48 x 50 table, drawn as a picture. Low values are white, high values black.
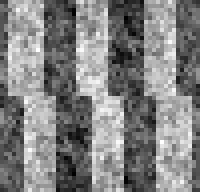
Symmetry: a half turn. Average level on the scale: 50%. Slope: none. Stripes: upright, repeating 3 times.
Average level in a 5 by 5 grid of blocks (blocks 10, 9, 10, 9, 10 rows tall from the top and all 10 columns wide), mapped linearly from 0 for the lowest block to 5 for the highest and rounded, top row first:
15253
04143
24042
34140
35251
